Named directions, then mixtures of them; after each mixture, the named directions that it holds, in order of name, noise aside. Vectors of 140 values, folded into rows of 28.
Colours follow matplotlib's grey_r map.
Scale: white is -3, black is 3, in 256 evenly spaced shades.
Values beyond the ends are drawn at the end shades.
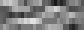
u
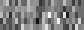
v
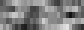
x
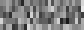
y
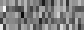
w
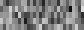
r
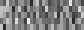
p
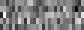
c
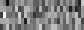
c, r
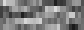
u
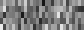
w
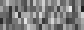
r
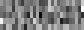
r, y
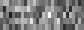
u, v, w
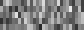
r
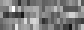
c, u, x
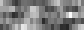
x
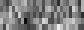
r, x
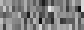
r, w, y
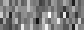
v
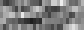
u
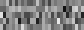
c, r, v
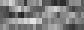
u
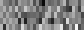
r, v, w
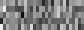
w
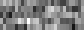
c, u, y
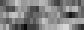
x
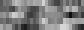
x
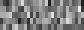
y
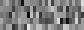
y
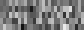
r, v, x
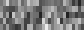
v, x, y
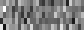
p, w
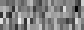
c, y
